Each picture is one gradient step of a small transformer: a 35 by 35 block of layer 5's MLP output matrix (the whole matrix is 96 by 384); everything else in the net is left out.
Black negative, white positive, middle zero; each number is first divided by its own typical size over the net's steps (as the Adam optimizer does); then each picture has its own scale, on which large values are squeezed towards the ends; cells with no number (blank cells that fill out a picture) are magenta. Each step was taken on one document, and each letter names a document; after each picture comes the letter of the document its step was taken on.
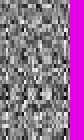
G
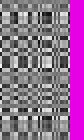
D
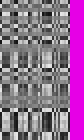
D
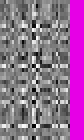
G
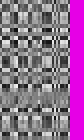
D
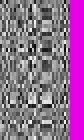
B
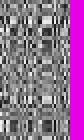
B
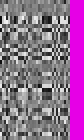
D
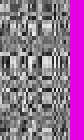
B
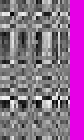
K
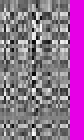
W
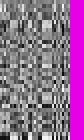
B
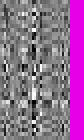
W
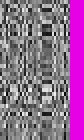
B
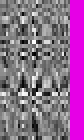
G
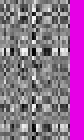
W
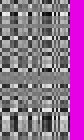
D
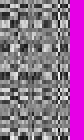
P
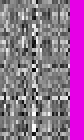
W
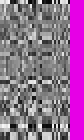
B
